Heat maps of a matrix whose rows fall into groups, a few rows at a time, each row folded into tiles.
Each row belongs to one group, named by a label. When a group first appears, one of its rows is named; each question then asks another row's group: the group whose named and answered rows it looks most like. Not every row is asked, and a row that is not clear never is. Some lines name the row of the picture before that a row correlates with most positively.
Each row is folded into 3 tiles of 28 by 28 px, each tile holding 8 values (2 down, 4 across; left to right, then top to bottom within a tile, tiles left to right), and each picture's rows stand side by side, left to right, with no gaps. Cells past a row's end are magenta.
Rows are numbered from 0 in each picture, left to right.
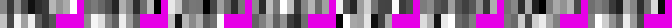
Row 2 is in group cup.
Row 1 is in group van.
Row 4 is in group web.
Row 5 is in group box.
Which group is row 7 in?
van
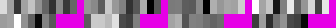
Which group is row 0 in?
web
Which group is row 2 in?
box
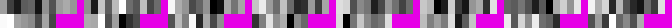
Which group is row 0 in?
box
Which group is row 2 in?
web
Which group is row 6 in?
box
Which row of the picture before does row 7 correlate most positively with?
3
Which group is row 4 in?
cup
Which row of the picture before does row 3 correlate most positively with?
0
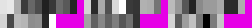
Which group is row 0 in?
cup
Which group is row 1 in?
web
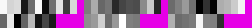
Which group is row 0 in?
web
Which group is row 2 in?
box
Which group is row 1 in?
van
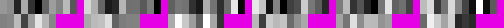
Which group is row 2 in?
van
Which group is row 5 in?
web
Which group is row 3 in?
cup
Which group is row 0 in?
van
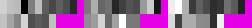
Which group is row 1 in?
van
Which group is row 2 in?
cup
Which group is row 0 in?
cup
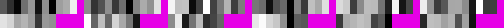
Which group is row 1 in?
box
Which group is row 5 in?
web
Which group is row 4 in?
web
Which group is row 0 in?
box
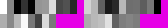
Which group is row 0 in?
cup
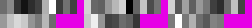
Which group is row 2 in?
web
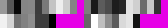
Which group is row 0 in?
box
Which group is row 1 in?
van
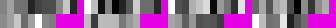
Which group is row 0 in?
van
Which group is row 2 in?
web
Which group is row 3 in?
box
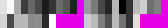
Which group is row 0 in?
cup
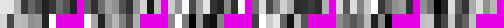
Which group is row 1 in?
box
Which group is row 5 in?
box
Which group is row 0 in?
cup
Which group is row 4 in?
web
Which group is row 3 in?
web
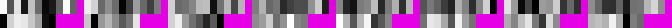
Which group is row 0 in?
web
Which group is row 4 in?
box
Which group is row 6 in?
cup
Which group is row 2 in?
web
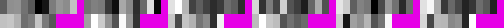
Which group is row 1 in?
van
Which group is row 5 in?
cup
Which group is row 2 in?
cup
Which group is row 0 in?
box
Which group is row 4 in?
cup
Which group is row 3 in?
web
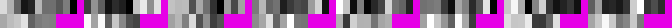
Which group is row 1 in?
box
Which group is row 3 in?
van
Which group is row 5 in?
van
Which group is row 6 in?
cup
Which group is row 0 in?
cup
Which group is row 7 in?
van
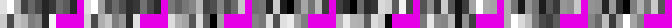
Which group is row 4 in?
van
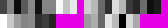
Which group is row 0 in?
box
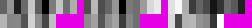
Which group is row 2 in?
cup
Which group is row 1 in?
box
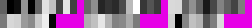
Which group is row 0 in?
van
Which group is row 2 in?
cup
